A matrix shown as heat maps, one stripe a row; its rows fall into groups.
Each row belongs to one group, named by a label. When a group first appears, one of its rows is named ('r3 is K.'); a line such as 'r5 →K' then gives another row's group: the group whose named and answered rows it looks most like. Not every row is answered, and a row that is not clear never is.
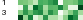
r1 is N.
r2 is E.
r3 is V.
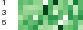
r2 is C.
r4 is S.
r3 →C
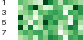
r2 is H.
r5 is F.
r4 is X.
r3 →S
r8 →S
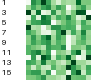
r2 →V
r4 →E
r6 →X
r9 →V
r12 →E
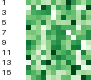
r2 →E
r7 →N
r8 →S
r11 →F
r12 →X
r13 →E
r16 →H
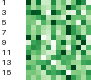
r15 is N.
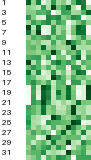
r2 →F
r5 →V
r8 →V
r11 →C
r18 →E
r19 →E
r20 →E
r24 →C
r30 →V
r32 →S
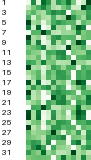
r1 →E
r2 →H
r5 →X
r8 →X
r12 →S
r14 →X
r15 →S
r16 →S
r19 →X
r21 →S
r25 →S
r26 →X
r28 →N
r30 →H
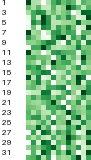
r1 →X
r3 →H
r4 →E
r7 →X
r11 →X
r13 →F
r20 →V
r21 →C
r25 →F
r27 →E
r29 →E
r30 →C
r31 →E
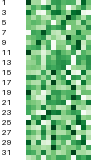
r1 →X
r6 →N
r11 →X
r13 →S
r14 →N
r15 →F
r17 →F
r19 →X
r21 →N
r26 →F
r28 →F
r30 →C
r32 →S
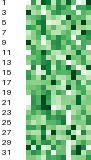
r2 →S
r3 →X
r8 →S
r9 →X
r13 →V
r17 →C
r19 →V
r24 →N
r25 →N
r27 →F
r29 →V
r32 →N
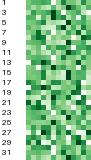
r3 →C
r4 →F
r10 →S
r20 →F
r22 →H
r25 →C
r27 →E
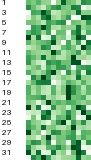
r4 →H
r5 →N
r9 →C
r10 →H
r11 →C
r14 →S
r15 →C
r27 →X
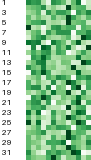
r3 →S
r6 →X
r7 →S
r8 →H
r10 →E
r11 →V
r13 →H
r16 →S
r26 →S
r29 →N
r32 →C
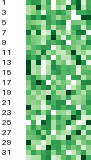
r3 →S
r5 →N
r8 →C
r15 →X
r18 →V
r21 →N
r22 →X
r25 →E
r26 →V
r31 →V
